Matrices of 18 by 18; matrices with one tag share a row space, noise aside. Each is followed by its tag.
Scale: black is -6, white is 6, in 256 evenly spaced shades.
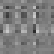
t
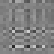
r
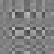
r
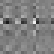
t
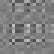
r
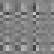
t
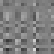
t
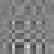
r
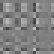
t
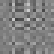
r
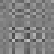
r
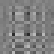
r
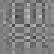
r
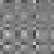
t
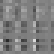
t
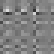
t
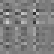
t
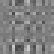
r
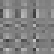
t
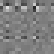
t
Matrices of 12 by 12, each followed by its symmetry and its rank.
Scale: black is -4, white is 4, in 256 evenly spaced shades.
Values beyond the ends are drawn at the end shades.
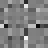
antisymmetric, rank two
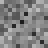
symmetric, full rank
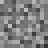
symmetric, full rank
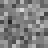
antisymmetric, full rank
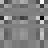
neither, rank one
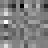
antisymmetric, rank two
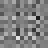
antisymmetric, rank two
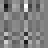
neither, rank one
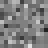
antisymmetric, full rank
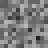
symmetric, full rank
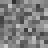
neither, full rank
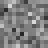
antisymmetric, full rank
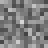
neither, full rank
